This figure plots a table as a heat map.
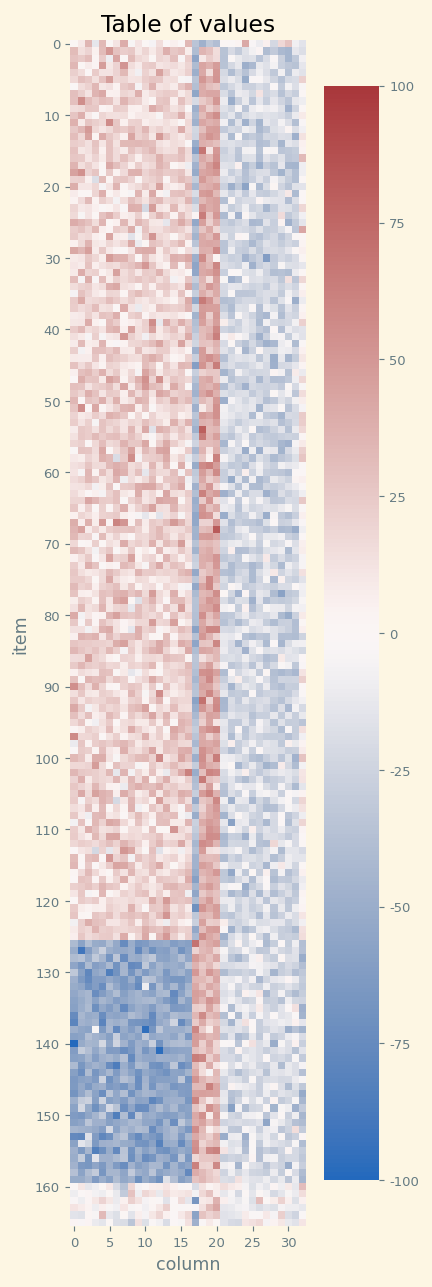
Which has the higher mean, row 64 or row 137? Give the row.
64
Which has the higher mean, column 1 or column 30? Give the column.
1
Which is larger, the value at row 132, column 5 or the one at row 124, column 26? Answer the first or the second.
the second
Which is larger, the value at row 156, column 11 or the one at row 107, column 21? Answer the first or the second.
the second
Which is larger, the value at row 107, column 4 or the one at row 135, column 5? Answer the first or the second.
the first
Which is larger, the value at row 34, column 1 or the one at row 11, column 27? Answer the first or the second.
the first
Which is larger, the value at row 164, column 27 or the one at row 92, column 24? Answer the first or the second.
the first
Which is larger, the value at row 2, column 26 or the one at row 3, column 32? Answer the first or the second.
the second
